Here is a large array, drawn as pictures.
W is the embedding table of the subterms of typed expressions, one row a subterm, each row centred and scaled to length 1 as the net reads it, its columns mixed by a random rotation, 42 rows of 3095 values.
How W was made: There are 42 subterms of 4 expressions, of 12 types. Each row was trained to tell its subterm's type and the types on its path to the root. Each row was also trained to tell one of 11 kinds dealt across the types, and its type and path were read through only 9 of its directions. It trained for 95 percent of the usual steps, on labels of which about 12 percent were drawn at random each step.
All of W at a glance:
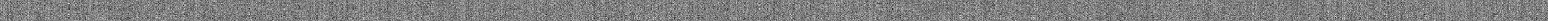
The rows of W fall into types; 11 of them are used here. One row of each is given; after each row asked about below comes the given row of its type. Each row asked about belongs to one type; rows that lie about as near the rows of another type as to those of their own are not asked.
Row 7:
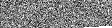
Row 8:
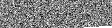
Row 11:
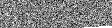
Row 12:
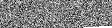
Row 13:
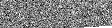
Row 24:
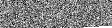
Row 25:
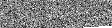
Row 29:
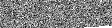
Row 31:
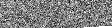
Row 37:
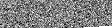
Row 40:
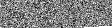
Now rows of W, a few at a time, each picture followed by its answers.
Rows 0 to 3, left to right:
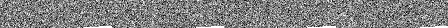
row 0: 8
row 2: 25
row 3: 11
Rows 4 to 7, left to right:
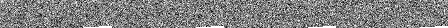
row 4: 8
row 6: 7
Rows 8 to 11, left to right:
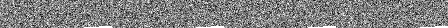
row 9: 40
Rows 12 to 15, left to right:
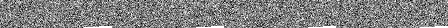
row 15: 12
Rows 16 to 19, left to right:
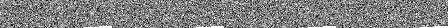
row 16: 8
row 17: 12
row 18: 8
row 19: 12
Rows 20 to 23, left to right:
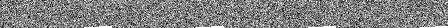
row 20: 7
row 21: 37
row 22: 40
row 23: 25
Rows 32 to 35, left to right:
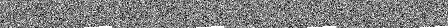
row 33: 40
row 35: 37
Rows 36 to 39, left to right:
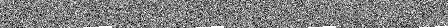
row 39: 37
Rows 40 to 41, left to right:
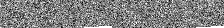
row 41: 13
